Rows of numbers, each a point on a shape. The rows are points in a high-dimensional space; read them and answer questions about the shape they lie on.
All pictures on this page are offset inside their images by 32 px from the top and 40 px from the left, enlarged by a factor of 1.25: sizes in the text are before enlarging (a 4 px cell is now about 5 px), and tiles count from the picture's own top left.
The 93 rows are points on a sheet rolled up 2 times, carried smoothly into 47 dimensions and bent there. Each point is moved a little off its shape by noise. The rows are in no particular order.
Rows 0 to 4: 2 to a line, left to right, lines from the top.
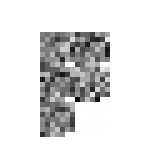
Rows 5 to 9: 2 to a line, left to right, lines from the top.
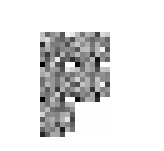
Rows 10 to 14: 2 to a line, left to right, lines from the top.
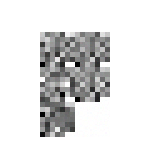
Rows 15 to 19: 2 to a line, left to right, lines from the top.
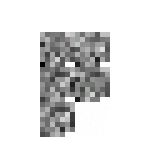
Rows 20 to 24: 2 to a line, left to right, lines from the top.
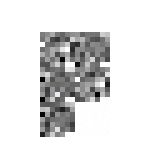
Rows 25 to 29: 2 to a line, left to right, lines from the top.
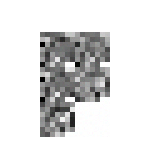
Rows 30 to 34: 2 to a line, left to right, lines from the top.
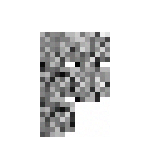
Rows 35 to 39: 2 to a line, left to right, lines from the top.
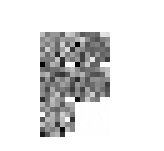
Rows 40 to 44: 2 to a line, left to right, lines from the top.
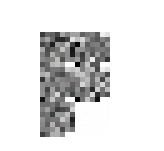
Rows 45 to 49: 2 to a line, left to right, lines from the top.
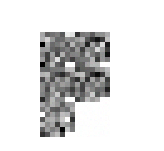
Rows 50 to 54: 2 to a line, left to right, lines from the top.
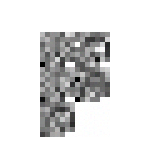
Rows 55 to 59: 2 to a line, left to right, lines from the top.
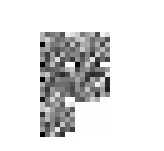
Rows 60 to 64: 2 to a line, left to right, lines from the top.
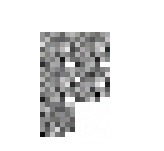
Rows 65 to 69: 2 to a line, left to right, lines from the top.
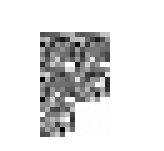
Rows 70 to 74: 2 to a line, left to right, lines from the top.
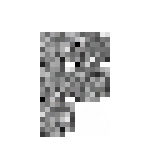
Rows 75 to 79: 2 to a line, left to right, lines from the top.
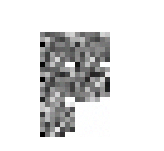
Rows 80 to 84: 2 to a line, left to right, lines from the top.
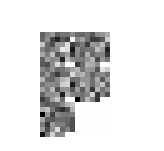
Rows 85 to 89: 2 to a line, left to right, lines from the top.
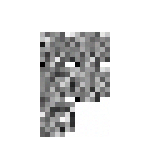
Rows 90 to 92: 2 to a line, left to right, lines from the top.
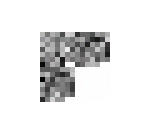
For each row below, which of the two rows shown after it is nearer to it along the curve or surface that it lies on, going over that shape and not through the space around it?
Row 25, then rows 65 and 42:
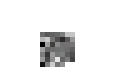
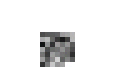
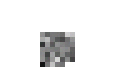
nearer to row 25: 65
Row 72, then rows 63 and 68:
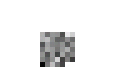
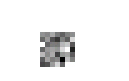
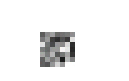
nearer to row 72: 63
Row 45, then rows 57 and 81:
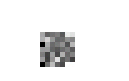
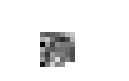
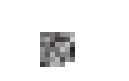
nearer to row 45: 57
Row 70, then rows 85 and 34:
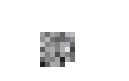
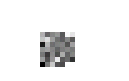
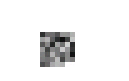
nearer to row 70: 34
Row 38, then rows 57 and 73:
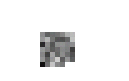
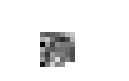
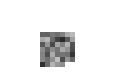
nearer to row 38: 73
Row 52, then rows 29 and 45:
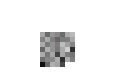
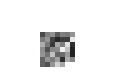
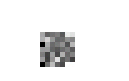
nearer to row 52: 29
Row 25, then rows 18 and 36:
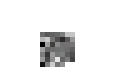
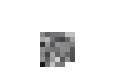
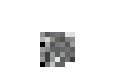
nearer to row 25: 36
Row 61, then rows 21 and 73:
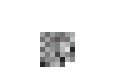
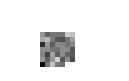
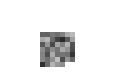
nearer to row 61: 73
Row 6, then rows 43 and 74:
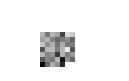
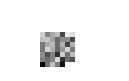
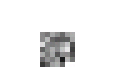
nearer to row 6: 74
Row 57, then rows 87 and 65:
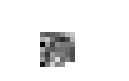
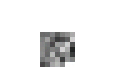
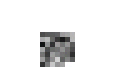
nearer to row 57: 65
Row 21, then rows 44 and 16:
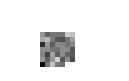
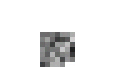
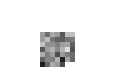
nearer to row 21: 44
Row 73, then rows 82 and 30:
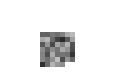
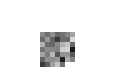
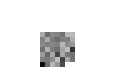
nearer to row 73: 82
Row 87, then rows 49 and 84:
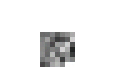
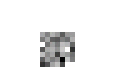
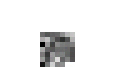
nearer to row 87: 49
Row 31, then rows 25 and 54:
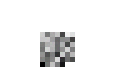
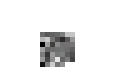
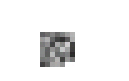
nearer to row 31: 25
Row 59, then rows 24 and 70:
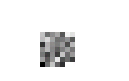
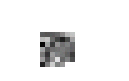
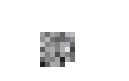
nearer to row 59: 24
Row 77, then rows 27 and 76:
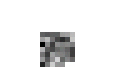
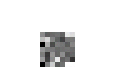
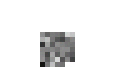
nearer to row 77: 27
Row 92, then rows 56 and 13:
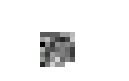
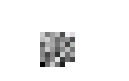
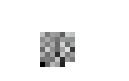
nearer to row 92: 56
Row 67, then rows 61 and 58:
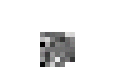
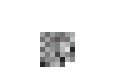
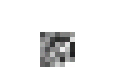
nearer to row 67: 58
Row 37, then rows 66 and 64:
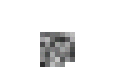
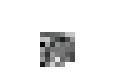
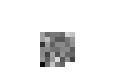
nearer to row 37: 64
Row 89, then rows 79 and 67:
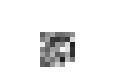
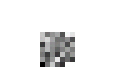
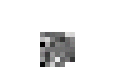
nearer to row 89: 67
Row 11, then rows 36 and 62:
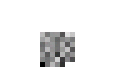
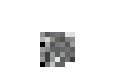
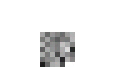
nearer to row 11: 62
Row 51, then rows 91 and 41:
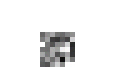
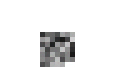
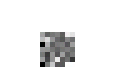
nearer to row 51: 91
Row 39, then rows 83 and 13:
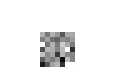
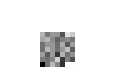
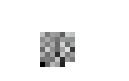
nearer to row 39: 13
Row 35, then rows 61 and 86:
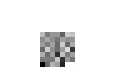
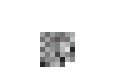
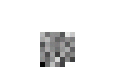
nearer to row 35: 86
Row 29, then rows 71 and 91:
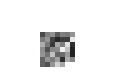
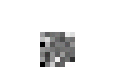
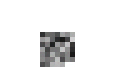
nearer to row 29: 91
